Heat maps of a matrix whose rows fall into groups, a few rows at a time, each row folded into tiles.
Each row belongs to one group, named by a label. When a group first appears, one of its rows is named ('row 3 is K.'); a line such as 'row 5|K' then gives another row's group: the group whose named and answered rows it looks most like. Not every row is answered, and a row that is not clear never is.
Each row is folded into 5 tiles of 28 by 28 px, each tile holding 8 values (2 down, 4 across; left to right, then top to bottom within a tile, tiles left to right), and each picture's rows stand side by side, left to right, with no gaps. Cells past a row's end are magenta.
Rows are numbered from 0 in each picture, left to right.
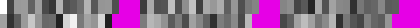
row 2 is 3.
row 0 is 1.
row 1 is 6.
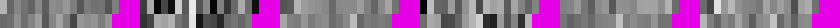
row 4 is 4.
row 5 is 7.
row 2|7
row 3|6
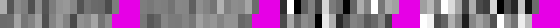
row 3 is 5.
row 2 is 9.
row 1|4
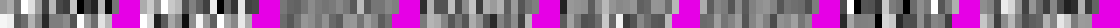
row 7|5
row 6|9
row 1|5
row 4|6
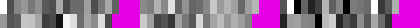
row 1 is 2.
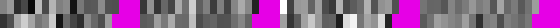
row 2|1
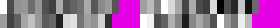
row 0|1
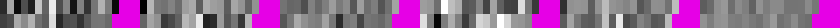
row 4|6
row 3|5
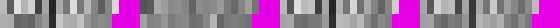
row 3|2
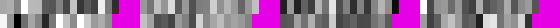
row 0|5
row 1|2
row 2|3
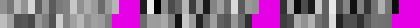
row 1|9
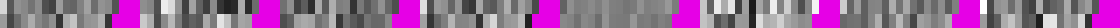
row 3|1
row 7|1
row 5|2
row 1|5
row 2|3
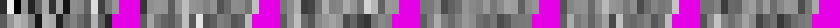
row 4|6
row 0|9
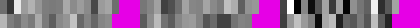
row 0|7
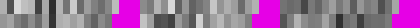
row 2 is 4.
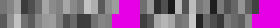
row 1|3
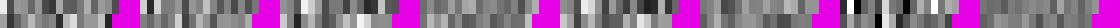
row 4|5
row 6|9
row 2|5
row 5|4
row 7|4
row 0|1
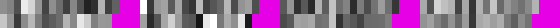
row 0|5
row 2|3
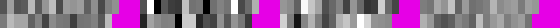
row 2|5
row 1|9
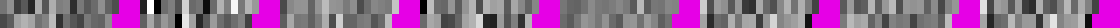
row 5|1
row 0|3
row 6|6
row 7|1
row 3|6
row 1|9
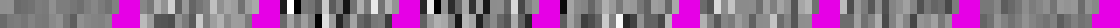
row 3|9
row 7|4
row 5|7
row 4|6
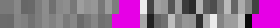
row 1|1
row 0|4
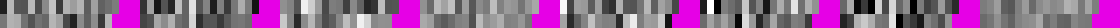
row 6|3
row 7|4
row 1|3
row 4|1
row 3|2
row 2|5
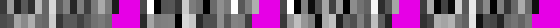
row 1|9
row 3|3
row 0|3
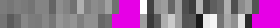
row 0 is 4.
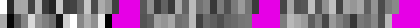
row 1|3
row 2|6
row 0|1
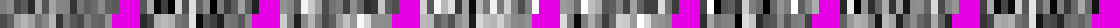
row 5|9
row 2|5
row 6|9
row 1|3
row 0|3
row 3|2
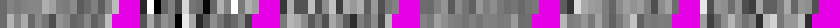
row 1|9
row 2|6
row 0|6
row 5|1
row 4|7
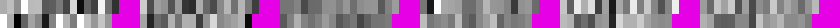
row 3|7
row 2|4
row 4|2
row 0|5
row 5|2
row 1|1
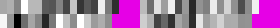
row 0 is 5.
